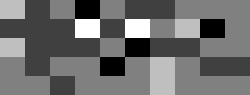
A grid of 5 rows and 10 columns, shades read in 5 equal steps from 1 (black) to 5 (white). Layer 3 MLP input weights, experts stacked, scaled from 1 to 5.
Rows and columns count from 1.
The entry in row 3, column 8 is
2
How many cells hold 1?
4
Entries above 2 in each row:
6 5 4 6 9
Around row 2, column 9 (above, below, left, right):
3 3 4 3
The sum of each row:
26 29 24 26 30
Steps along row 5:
same down up same same up down same same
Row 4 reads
3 2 3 3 1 3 4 3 2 2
